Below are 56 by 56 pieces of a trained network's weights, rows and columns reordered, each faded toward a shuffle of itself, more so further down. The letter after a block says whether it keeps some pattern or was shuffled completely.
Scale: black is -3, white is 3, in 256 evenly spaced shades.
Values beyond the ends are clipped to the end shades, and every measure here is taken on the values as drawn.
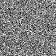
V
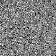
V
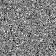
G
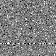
V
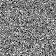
G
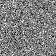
G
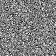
G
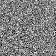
V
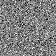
G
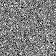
G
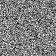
G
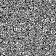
V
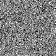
V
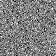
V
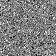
G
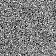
G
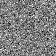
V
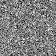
G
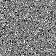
G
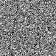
G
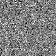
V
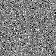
G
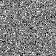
V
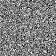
V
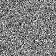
V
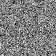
G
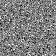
G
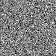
G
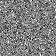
G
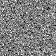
V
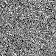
G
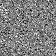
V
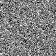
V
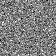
G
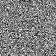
V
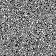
G
